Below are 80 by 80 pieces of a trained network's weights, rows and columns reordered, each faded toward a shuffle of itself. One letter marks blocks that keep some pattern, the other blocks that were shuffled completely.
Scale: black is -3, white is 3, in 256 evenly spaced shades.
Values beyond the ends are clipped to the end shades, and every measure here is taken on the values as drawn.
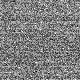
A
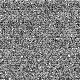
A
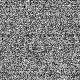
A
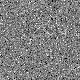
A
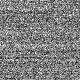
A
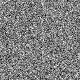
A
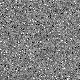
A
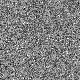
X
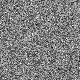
X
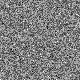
X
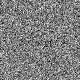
X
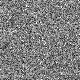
X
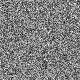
X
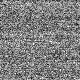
A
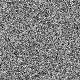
X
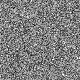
X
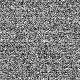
A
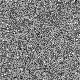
X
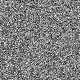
X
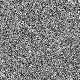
A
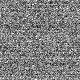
A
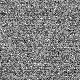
A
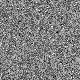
X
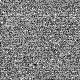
A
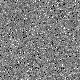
X
